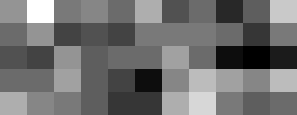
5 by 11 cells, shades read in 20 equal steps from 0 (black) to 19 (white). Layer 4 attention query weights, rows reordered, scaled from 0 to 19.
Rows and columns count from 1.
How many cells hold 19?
1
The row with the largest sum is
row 1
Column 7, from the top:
6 9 12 10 13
